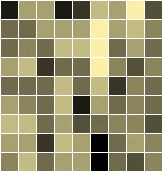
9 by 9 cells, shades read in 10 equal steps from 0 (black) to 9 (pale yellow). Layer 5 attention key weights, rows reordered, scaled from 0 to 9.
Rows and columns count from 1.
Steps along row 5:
same same up down up down up down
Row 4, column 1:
6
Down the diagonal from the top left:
1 4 4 4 4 6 5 6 5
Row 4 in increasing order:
2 3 4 4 5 5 6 7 9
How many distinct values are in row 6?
5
